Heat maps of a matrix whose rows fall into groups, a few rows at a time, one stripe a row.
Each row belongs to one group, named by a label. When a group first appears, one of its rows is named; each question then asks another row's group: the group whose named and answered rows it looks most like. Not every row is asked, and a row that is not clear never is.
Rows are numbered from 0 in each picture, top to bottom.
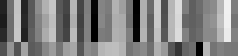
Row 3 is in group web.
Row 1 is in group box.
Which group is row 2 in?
box
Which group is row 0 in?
box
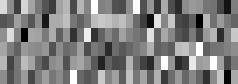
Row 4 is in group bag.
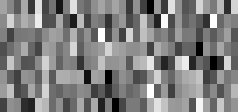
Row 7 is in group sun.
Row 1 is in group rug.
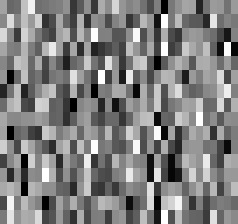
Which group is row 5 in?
bag
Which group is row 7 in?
sun
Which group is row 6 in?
box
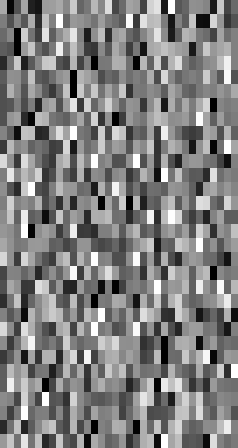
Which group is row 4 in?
box
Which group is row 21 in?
box
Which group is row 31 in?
rug
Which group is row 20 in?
sun
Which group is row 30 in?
box
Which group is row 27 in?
rug
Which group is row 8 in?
sun
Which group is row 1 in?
bag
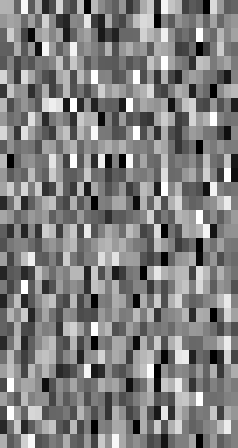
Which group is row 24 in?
box
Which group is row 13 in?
rug
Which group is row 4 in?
sun
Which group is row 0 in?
rug
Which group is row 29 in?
rug
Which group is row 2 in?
sun
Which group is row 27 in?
rug
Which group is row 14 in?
box
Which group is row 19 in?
sun
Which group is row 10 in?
web
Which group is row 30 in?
box
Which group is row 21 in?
box
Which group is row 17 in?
web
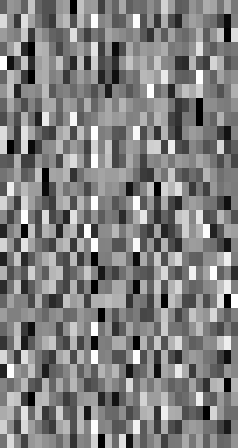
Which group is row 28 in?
sun
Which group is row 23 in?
sun
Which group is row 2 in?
bag
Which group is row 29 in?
rug
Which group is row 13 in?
rug
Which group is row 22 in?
bag
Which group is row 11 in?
sun
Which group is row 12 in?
web
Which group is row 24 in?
box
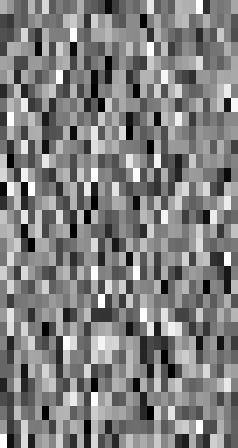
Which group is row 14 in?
box
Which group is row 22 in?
sun
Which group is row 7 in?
bag
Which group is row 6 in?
box
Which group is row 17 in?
sun
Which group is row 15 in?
rug
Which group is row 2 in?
web
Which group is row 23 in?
rug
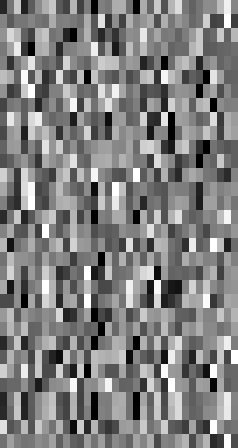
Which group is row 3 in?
sun
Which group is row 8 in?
rug
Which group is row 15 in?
box
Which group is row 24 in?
box
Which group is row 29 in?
box
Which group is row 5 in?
rug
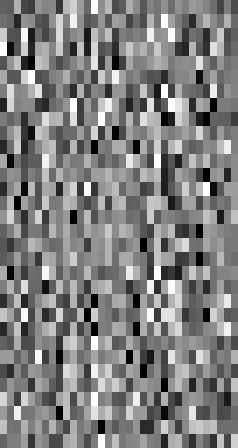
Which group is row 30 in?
bag
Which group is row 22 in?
rug
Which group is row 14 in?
web
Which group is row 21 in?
box
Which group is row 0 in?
sun
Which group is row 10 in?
box
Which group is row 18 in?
web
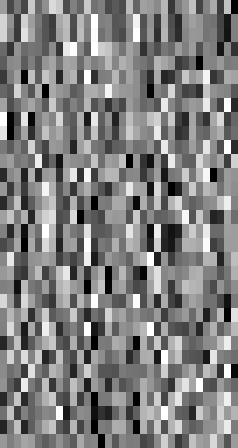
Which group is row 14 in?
box
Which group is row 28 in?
box
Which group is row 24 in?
box
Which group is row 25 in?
rug
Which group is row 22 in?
bag
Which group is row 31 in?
bag
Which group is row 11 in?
bag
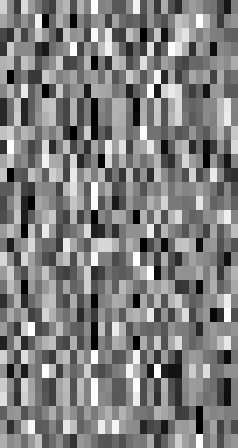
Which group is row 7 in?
box
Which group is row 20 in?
web
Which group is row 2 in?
sun
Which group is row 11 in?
bag
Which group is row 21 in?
box
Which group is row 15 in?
box
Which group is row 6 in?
rug
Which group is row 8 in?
box
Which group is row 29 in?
web
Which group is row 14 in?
sun
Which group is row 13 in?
sun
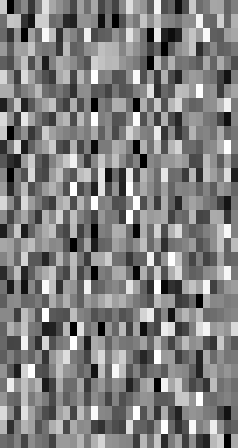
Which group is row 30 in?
bag
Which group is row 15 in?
bag
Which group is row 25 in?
web
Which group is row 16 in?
box
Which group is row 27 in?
rug
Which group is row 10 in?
box
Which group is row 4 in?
web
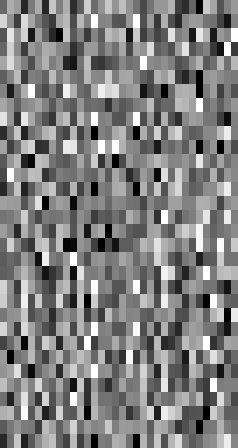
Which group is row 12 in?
rug
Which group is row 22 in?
bag
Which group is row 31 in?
box
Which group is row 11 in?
sun
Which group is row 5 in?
web
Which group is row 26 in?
sun
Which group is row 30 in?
web
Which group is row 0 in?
web
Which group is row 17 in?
sun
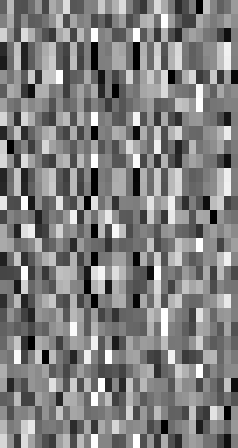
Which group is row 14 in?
rug
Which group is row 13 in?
box
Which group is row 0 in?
web
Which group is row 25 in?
web
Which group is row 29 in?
bag
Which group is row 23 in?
sun
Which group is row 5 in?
bag
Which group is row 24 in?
sun
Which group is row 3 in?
box
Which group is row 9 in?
box
